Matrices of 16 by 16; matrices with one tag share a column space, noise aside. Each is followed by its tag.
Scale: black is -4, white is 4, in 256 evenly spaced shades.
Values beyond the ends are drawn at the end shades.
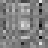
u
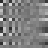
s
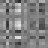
u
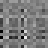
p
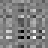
p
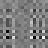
p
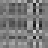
u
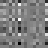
s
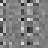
s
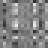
u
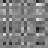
s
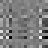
p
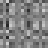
u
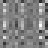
u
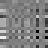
p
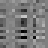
p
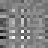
p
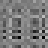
p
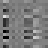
p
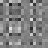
s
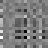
p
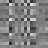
s
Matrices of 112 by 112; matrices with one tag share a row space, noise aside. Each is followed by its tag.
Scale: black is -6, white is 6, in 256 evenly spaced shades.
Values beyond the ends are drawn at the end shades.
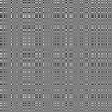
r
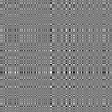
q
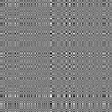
q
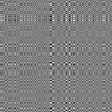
q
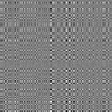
q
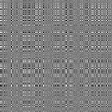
r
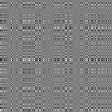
r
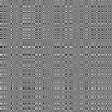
r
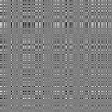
r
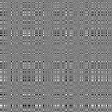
r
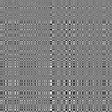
q
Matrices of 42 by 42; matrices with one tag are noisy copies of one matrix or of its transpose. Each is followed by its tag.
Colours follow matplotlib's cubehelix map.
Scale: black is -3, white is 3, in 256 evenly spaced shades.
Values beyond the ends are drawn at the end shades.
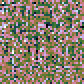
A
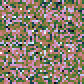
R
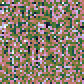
A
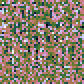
A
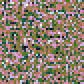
A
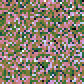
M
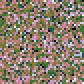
M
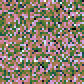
M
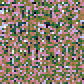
A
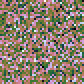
M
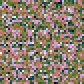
R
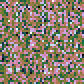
R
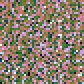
M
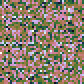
R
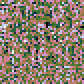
A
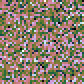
M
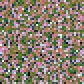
M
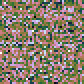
R
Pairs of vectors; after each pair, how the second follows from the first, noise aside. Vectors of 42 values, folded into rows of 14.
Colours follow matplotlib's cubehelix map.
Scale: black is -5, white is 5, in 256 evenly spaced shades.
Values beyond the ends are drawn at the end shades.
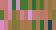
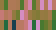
wrapped around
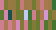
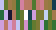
scaled up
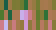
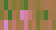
shrunk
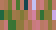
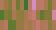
shrunk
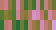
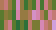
copied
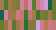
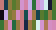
scaled up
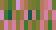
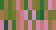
wrapped around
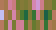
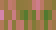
shrunk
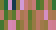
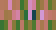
wrapped around
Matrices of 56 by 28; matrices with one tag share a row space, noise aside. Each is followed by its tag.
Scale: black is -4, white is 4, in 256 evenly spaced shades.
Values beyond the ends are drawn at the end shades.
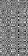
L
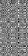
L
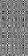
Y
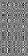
Y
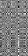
L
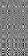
Y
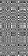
L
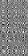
Y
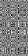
L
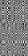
Y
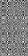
Y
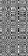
L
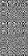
Y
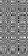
L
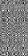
Y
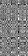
L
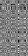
L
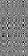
Y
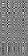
Y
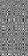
Y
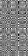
L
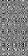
Y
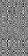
Y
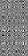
Y
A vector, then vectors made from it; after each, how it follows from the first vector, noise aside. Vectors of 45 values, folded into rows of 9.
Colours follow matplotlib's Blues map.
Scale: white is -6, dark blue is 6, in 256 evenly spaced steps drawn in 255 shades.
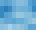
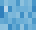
sign-scrambled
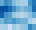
scaled up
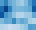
scaled up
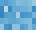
sign-scrambled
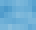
shrunk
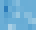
partly zeroed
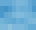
shrunk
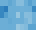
partly zeroed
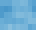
shrunk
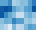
scaled up
